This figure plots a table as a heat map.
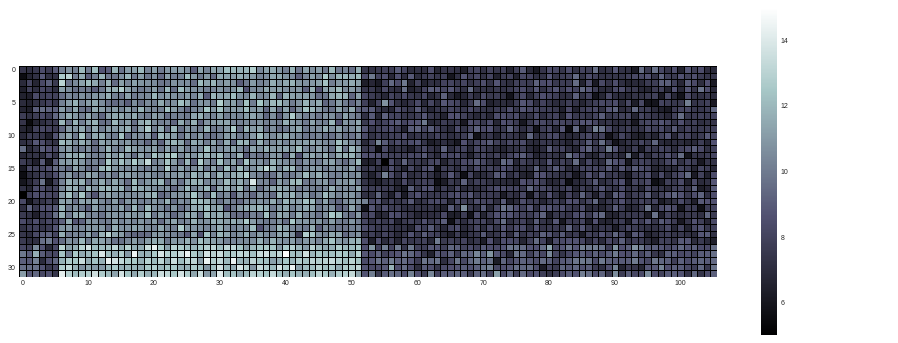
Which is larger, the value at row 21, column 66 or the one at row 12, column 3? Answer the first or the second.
the second
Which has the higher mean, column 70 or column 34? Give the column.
34
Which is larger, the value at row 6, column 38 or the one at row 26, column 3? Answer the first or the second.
the first
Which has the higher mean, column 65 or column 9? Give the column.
9
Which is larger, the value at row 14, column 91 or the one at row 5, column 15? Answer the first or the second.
the second
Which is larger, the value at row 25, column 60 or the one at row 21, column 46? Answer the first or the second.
the second
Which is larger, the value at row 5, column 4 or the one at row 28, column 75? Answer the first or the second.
the second
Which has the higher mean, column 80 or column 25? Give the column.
25
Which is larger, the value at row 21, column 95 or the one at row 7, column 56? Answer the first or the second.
the first
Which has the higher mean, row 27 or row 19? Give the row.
27
